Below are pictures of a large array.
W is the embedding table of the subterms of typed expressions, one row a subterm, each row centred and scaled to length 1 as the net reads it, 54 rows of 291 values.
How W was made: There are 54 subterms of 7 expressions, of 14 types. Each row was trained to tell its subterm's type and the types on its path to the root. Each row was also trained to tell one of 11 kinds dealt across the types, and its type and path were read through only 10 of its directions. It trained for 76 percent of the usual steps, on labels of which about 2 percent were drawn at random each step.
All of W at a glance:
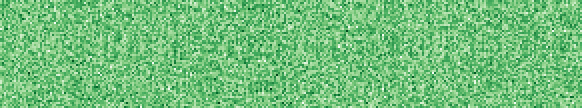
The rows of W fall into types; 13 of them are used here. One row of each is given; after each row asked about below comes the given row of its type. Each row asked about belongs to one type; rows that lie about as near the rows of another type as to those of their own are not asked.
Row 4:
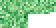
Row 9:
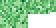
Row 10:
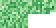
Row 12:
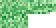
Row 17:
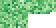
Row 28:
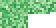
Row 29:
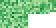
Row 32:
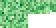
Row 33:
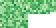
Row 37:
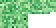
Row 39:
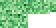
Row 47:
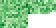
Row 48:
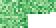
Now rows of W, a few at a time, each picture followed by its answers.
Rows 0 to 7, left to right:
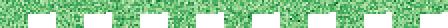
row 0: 28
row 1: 48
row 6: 37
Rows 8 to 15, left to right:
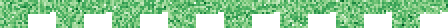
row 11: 48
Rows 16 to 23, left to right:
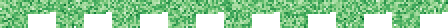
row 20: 4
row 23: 48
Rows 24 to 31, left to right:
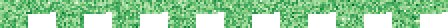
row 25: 39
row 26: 4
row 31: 4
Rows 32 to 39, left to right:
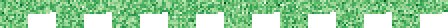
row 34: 39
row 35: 32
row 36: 9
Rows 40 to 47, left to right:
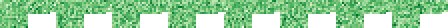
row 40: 10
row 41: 29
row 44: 10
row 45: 29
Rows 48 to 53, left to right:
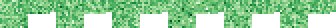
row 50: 17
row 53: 37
